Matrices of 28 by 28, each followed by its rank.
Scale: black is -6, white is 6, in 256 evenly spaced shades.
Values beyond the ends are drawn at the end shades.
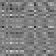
two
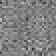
five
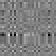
two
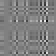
one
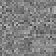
five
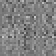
five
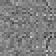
five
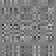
two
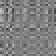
two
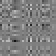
two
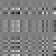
one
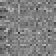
five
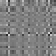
two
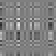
one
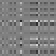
one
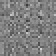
five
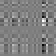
one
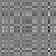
one
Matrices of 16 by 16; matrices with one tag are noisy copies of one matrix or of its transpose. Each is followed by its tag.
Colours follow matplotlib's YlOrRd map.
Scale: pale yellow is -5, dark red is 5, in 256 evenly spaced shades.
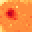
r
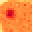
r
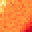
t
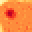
r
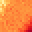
t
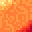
t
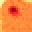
r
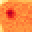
r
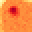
r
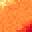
t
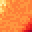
t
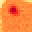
r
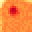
r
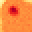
r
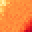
t
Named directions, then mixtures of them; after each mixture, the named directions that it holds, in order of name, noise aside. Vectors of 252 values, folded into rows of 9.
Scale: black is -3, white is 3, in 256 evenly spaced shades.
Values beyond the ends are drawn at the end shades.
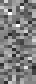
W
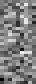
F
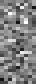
F, W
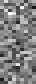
F, W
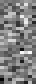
F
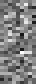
F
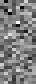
W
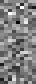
F, W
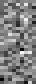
F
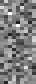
W
